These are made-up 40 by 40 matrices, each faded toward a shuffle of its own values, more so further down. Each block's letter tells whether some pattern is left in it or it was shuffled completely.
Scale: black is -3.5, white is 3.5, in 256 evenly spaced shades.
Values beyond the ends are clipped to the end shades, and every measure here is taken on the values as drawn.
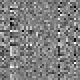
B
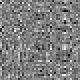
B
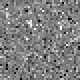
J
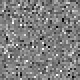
J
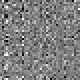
B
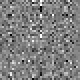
B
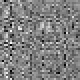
B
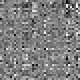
B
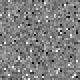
J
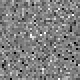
J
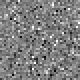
J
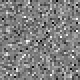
J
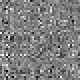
B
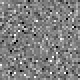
J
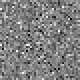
J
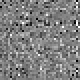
B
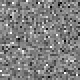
J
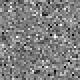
J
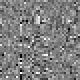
B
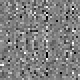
B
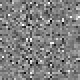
B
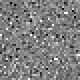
J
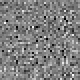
B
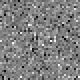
J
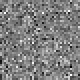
B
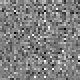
B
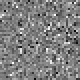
B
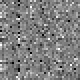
B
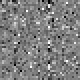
B
